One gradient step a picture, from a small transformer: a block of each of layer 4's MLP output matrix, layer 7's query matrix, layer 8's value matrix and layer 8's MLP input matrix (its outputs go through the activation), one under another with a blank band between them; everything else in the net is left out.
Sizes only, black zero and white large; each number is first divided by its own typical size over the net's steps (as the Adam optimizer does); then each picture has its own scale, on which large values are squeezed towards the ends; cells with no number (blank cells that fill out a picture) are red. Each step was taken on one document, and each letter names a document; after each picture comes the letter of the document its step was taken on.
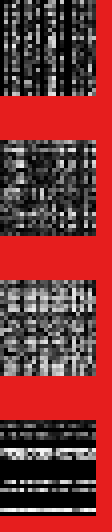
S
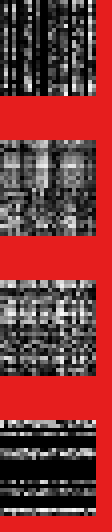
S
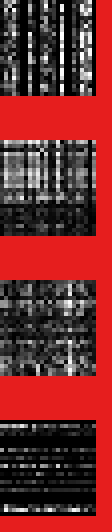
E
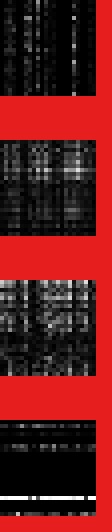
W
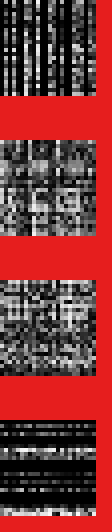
S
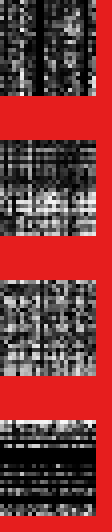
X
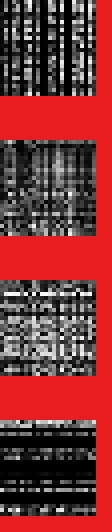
S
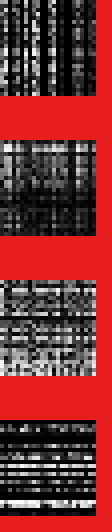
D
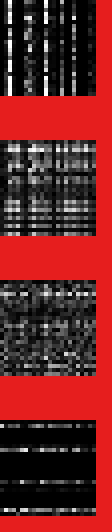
W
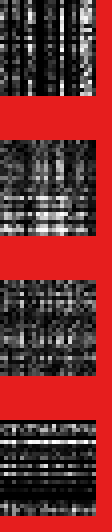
E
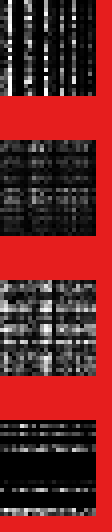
W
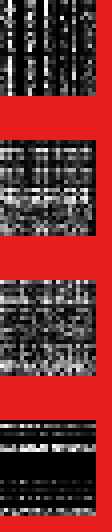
W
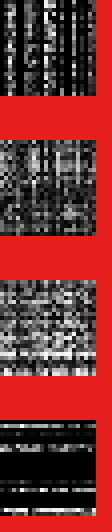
W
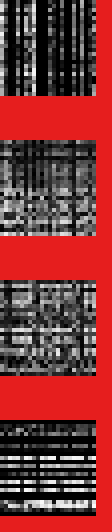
D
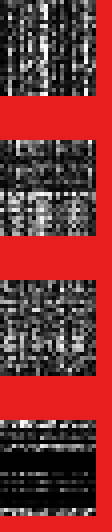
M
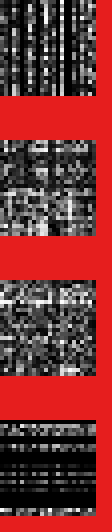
M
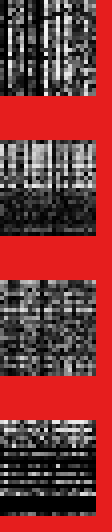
X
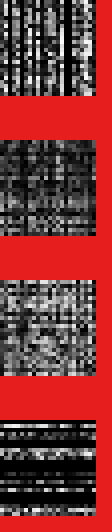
S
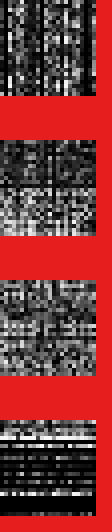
X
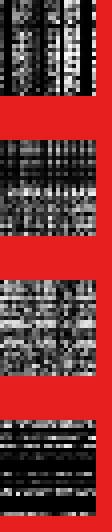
X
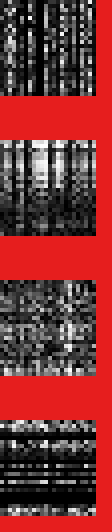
E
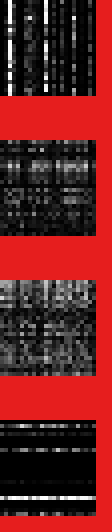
W
